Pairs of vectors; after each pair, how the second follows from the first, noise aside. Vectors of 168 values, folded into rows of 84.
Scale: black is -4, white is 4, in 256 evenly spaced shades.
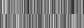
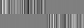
partly zeroed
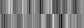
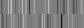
partly zeroed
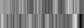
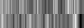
copied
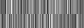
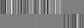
partly zeroed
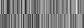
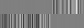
partly zeroed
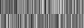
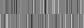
partly zeroed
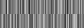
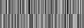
copied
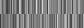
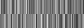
reversed
